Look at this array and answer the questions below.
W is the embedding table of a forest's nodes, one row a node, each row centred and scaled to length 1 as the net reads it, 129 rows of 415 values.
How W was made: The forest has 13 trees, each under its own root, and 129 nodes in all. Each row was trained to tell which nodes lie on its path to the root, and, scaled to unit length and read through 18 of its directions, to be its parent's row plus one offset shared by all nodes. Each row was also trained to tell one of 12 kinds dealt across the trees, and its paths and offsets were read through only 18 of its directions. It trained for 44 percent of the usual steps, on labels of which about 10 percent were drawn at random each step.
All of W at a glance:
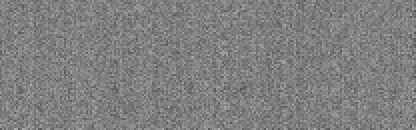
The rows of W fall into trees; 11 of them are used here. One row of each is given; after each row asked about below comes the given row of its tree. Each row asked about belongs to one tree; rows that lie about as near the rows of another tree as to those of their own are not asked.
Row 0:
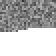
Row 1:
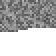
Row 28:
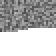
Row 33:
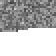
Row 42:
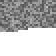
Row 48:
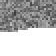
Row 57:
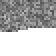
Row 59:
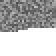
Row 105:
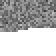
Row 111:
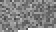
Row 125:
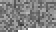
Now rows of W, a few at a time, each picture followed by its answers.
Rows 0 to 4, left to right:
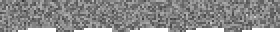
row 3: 111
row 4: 33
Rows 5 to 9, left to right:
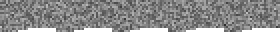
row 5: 57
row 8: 28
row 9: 57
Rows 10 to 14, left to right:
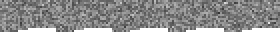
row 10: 0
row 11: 0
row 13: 48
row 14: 33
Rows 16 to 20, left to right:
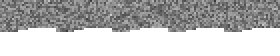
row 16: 111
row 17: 57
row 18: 111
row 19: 105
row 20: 57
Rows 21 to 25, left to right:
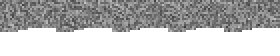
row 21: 48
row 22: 125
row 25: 105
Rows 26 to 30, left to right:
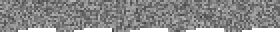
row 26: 105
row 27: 59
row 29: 57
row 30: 0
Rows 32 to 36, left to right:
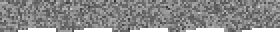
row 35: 105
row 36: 57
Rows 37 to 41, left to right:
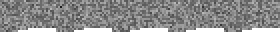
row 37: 57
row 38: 0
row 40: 105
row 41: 0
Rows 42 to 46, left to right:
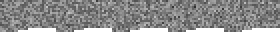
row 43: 59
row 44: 0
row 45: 33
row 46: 0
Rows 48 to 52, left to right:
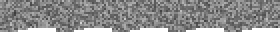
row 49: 125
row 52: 111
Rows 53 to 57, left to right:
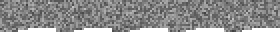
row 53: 111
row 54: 59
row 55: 28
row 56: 57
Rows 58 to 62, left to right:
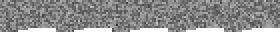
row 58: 111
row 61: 111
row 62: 48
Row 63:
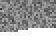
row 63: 105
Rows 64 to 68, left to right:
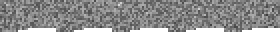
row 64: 48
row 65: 33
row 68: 33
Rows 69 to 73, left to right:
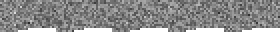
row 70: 57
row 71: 28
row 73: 105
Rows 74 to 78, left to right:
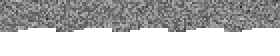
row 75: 28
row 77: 111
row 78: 59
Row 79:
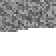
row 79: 125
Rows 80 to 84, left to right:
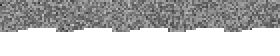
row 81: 125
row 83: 48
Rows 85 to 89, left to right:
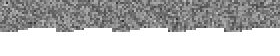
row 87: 33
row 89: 33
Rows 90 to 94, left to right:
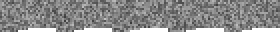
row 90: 33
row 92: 125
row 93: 33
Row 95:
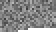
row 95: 105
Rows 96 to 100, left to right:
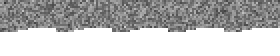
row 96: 28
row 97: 57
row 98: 0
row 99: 33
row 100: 48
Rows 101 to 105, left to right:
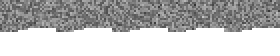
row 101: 48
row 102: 28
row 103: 125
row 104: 59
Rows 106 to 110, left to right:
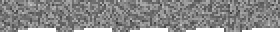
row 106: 125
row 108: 125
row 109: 42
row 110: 48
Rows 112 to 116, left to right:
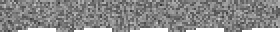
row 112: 125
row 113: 48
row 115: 111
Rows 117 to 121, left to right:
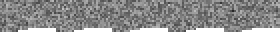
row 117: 48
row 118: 0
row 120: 125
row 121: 105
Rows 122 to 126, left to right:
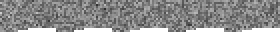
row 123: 33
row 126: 125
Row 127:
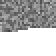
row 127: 57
